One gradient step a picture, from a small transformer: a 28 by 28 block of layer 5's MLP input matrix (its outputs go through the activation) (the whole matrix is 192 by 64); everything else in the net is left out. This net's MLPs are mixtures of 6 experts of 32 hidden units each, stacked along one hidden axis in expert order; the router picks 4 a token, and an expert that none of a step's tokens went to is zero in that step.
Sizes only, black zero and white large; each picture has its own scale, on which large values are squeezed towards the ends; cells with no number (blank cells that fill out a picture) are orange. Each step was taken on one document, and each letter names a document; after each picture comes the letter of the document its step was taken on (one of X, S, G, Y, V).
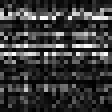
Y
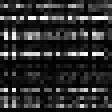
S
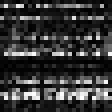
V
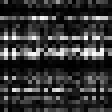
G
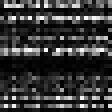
S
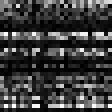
Y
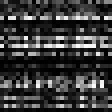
S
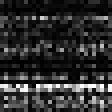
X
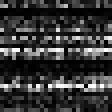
G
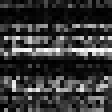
G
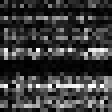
G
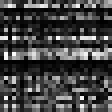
V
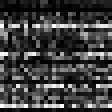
X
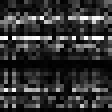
S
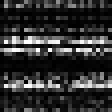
G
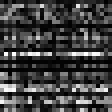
S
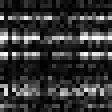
X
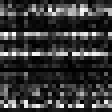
Y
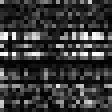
X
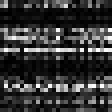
G
